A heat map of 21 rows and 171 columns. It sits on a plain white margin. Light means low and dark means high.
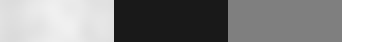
It is made of 1 by 3 panels. Panel 1,1: very low, smooth, faint in contrast. Panel 1,2: very high, flat. Panel 1,3: middling, flat.
